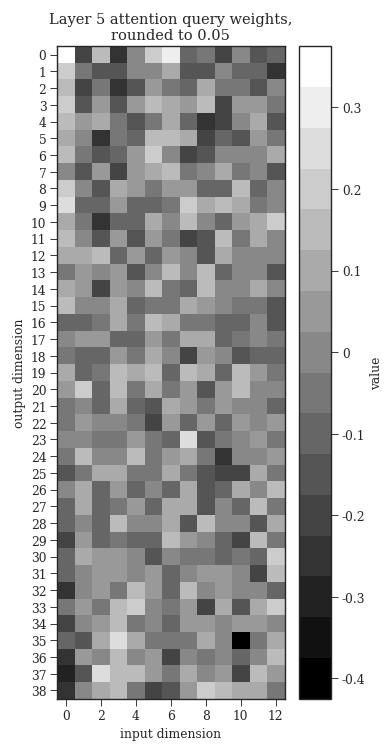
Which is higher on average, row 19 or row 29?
row 19
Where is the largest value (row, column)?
0 0
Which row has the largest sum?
19
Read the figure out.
Title: Layer 5 attention query weights, rounded to 0.05
x-axis: input dimension, ticks 0 2 4 6 8 10 12
y-axis: output dimension, ticks 0 1 2 3 4 5 6 7 8 9 10 11 12 13 14 15 16 17 18 19 20 21 22 23 24 25 26 27 28 29 30 31 32 33 34 35 36 37 38 (0 at the top)
Colour bar: value, ticks -0.4 -0.3 -0.2 -0.1 0 0.1 0.2 0.3
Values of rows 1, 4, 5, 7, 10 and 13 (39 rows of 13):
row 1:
0.2 -0.05 -0.15 -0.15 0 0 0.1 -0.15 -0.15 0 -0.1 -0.1 -0.25
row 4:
0.15 0.05 0.1 -0.05 -0.15 -0.05 0.1 -0.1 -0.25 -0.2 0 0.1 -0.15
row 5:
0.1 0 -0.25 -0.05 -0.1 0.15 0.15 0.1 -0.2 -0.1 -0.15 0.05 -0.05
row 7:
0 -0.15 0.05 -0.2 0.05 0.1 0.15 -0.05 0 0.1 -0.05 0 -0.15
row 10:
0.1 -0.05 -0.25 -0.1 -0.1 0.1 0 0.15 0 -0.1 0.05 0.1 0.2
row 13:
-0.05 0.05 0 0.05 -0.15 0 0.15 0 0.15 -0.1 0 0 -0.15
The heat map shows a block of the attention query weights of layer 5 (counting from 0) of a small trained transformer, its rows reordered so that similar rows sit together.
